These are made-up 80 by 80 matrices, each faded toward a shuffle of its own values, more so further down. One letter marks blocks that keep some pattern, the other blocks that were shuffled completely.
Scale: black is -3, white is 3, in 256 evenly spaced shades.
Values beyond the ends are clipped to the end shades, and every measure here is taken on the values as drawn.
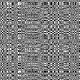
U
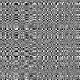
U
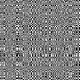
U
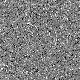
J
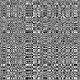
U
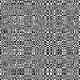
U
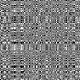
U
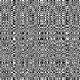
U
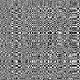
U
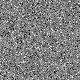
J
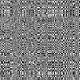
U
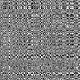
U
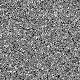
J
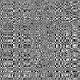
U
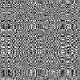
U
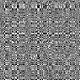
U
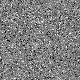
J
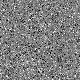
J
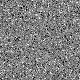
J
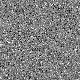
J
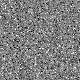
J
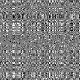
U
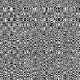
U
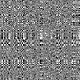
U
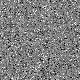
J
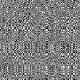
U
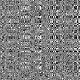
U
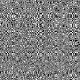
U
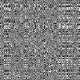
U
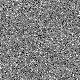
J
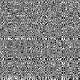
U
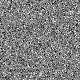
J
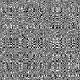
U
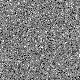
J
